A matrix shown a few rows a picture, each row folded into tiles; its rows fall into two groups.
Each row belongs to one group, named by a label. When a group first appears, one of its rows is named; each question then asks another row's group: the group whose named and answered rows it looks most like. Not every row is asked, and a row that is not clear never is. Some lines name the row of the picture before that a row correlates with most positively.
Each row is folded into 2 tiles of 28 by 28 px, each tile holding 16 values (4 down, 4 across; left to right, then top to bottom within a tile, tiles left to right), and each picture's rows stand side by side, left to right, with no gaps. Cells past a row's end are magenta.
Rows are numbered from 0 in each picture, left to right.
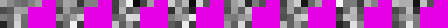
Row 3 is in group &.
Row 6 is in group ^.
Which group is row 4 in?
&
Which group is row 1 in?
&
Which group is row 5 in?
&
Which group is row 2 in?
&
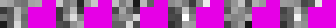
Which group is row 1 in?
^
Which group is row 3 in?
^
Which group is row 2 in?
&
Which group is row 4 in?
&
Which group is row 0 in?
^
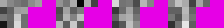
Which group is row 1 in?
&
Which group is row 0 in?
^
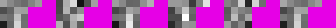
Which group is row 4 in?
&
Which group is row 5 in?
^
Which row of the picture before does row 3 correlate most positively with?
0
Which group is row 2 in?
^
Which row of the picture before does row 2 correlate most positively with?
0
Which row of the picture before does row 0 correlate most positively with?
0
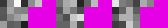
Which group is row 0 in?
&
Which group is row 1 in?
&
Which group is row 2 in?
^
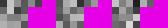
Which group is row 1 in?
&
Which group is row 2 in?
&
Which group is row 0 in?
&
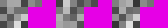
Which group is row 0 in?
&
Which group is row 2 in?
&
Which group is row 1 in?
&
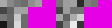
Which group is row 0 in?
^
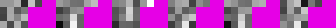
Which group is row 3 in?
&
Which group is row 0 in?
&
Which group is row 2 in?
^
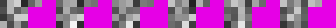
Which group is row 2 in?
&
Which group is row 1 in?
&
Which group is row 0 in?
&
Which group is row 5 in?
^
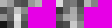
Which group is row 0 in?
^
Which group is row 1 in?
^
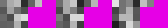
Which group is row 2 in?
^
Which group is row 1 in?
&
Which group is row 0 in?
&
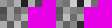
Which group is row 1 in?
&
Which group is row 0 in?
&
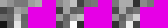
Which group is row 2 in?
&
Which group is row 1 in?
&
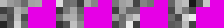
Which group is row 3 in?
&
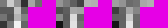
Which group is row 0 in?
^
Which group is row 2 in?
^
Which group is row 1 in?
^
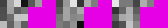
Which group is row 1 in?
&
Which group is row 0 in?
&
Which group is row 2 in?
^
